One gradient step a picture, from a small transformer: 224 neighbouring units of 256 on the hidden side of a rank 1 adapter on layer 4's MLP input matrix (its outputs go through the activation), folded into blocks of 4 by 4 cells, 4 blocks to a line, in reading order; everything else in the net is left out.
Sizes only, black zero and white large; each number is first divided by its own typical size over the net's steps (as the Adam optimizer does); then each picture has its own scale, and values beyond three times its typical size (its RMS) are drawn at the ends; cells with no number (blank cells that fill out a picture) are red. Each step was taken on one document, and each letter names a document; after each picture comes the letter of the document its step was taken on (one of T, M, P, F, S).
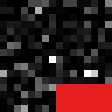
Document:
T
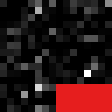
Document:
T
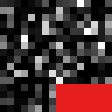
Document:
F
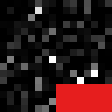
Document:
T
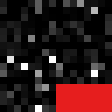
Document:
T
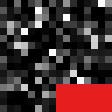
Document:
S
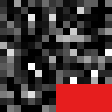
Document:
S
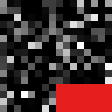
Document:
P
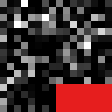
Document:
P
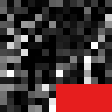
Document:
S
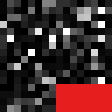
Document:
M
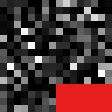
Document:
P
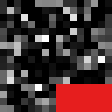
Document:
S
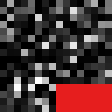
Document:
M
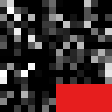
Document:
P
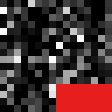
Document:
S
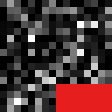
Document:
M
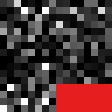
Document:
M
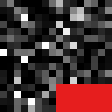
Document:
M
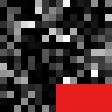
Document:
S
